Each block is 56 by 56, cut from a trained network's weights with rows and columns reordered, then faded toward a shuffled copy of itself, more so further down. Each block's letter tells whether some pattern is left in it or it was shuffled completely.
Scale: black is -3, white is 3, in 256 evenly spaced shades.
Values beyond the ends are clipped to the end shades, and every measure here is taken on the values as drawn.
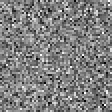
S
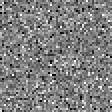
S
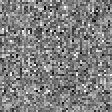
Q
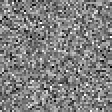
S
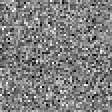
S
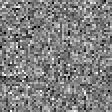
Q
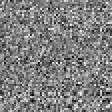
Q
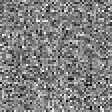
Q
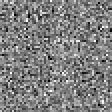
Q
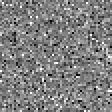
S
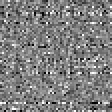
Q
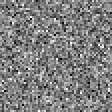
S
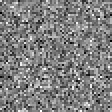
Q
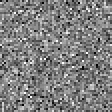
S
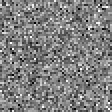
S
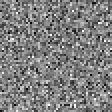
S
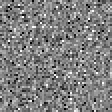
S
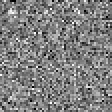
Q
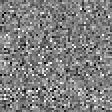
Q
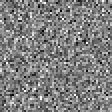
Q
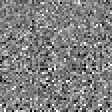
Q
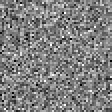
S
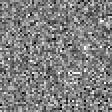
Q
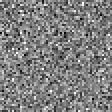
Q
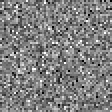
S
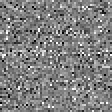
Q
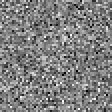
S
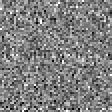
Q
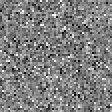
S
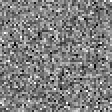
S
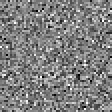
Q
